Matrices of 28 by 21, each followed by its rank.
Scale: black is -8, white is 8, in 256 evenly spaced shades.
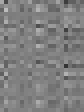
two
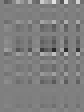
one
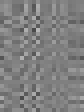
two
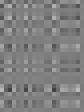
one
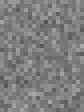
full rank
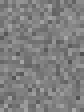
full rank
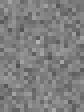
full rank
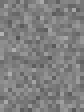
full rank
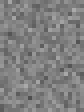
full rank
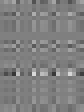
one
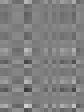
one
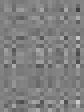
two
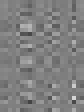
two
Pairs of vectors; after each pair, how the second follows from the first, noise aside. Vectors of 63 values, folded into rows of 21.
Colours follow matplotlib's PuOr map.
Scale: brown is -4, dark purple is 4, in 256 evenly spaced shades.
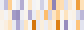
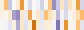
sign-scrambled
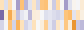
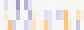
partly zeroed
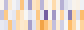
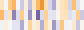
reversed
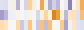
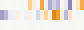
partly zeroed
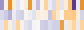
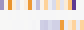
partly zeroed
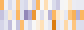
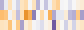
negated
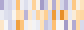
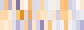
reversed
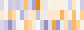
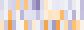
sign-scrambled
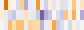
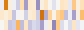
sign-scrambled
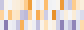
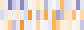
reversed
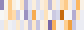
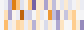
reversed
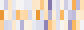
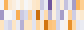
sign-scrambled
